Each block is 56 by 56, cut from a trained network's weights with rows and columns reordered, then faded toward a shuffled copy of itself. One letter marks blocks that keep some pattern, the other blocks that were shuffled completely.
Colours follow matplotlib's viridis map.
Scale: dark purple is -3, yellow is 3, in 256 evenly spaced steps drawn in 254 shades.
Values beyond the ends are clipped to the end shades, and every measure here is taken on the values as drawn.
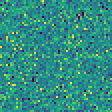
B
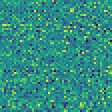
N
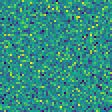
B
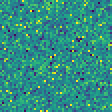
B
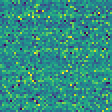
N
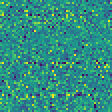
N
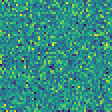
N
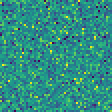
B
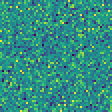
B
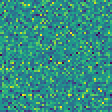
N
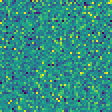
N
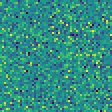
B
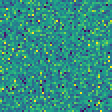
B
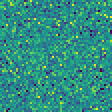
B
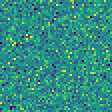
B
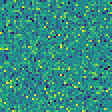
B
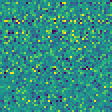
N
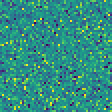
B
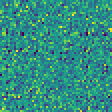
N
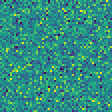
B
